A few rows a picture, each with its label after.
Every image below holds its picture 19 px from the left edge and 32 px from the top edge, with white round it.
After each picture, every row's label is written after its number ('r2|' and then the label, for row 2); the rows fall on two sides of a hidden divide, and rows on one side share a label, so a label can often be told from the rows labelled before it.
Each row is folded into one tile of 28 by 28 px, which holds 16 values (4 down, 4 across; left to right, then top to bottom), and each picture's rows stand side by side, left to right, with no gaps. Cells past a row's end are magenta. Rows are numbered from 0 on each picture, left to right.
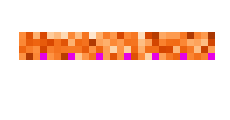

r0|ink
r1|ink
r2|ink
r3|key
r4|key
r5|ink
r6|key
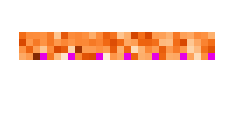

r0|ink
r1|key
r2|ink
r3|ink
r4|key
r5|key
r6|key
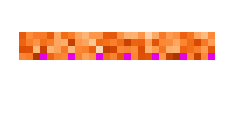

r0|ink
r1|key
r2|key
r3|ink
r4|ink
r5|ink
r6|ink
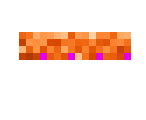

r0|ink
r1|ink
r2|ink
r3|ink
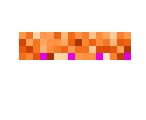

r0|ink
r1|key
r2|ink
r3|ink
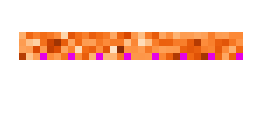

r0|key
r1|ink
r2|key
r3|key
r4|key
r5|ink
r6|ink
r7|ink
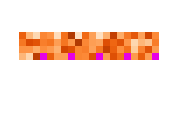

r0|ink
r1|key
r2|ink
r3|ink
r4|key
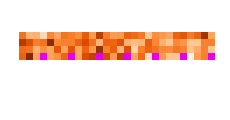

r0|ink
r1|ink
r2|ink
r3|ink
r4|key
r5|key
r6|key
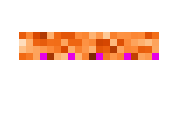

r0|key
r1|key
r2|ink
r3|ink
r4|key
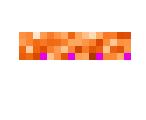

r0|ink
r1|ink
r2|ink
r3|key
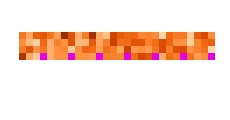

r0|key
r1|key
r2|key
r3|ink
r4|ink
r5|ink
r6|key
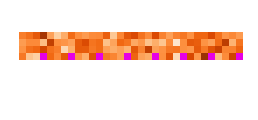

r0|key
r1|ink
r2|ink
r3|key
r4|key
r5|key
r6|ink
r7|ink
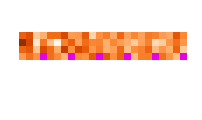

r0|ink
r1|key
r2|ink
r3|key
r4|key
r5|key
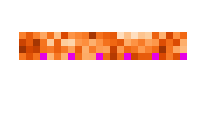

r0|ink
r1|key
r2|key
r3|ink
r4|ink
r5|ink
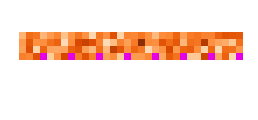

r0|ink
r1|ink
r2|ink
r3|key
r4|ink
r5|ink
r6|ink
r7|key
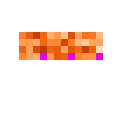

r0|key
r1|ink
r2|key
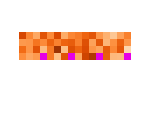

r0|key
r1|ink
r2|ink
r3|key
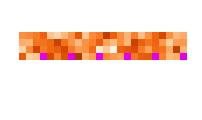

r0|key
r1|ink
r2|key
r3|key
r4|ink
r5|key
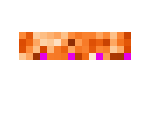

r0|ink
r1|key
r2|key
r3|ink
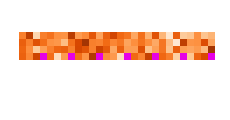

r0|ink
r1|key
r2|ink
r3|key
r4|ink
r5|key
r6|ink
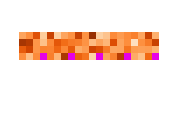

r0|ink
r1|ink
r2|key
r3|ink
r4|key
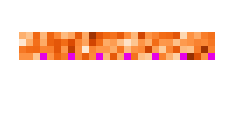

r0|key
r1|ink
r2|key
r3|key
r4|key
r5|key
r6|key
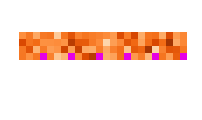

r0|ink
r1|key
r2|ink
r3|key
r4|key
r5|ink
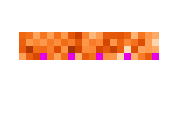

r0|ink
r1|ink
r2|ink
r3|key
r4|ink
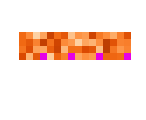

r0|ink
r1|ink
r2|key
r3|ink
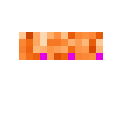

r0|ink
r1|ink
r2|key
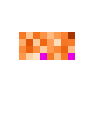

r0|key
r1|key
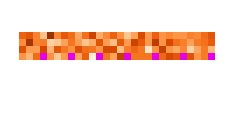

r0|ink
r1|key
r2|key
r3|ink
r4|ink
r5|ink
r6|key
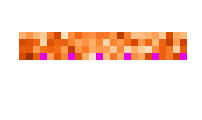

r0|ink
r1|ink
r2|key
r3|key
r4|ink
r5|ink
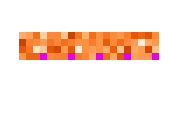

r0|ink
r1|ink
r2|key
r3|ink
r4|key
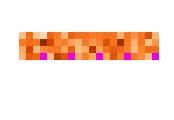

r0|ink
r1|ink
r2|key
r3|ink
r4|key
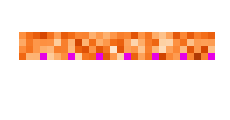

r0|key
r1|key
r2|ink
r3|key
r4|key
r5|key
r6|key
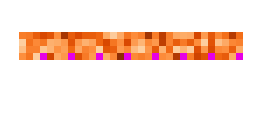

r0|key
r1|key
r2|key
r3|ink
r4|key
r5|ink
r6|ink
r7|key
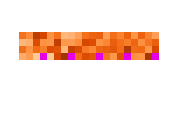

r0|key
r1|ink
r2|ink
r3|ink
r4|ink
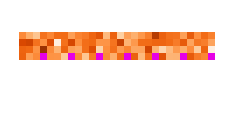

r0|ink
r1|key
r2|key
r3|ink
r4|key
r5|key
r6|key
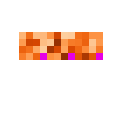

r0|ink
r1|ink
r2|ink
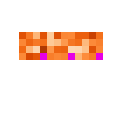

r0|ink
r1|key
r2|key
